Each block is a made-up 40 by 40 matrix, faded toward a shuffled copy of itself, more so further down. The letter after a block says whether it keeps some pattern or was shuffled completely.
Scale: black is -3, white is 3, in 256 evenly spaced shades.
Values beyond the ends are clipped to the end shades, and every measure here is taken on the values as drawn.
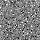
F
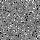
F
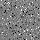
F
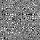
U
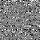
U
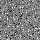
F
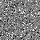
F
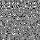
U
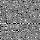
U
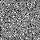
F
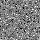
F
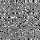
U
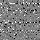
U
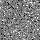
F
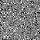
U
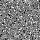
F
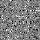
U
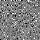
U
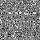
U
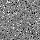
F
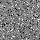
F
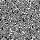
F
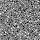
F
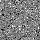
F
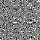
U
